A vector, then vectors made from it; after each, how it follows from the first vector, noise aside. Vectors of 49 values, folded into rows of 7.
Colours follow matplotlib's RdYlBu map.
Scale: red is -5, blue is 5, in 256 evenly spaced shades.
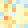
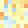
negated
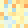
negated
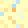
partly zeroed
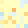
partly zeroed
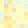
shrunk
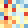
scaled up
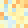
negated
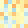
negated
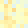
shrunk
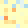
partly zeroed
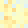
shrunk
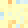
partly zeroed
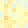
shrunk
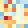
scaled up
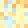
negated
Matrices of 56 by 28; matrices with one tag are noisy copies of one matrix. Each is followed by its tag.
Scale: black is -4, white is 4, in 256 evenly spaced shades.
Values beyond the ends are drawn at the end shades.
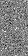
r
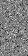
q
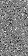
r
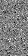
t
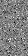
t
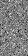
q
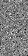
q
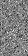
q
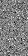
t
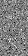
t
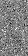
r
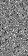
q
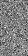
q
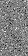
r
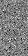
t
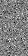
t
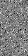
q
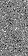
r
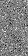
r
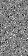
q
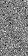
r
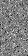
q
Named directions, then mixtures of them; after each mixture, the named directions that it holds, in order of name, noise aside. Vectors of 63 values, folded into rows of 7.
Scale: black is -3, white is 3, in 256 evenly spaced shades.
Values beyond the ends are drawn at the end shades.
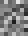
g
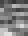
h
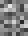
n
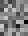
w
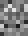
n, w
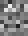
n, w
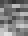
h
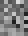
g, w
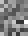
n, w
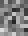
g, h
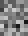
w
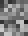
h, w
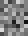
g, w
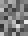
w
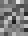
g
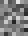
g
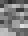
h, n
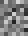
g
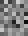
g, w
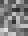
g, h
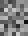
w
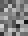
w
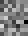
w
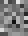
g, w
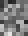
h, w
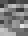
h, n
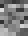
h, n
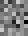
g, w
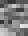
h, n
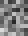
g, h
